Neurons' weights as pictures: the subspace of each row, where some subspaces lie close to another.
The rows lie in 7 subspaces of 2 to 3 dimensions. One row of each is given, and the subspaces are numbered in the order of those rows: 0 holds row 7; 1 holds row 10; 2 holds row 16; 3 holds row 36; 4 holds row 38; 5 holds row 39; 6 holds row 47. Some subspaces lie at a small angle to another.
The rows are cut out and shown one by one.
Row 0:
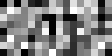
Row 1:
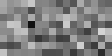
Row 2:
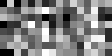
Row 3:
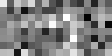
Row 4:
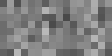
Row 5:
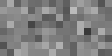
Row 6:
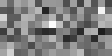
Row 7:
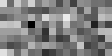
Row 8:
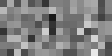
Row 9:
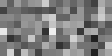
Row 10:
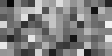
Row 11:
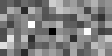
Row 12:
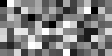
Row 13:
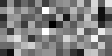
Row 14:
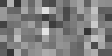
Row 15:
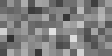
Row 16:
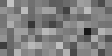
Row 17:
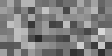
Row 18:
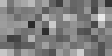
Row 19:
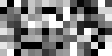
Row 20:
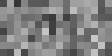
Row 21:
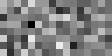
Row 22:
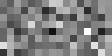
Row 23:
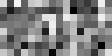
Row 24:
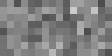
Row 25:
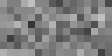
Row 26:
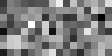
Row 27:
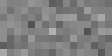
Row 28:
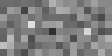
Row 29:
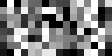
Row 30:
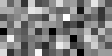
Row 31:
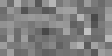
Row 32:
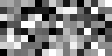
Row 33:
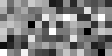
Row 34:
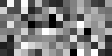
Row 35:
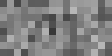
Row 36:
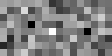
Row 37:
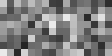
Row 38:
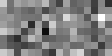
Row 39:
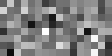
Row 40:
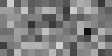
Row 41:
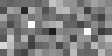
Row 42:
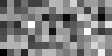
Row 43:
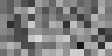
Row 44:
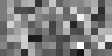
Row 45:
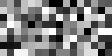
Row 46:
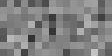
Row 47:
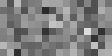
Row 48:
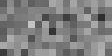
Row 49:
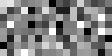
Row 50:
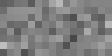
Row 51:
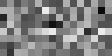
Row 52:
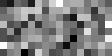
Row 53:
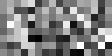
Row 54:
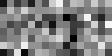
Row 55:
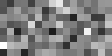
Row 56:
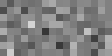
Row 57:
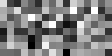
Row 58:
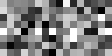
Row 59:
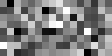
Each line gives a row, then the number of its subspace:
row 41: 3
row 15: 5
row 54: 1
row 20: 3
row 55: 1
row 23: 2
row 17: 0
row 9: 5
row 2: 0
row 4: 6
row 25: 4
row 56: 5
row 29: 6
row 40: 2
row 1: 0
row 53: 0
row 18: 4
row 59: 1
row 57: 2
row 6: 4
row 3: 1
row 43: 0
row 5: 2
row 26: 4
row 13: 4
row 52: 1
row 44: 0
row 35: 3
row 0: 2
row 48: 6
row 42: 0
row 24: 2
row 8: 5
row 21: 5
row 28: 3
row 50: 1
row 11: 3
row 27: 6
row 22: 6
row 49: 2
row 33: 6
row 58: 4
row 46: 5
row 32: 1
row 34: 5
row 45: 4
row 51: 4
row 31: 0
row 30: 5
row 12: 2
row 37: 1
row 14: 0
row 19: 3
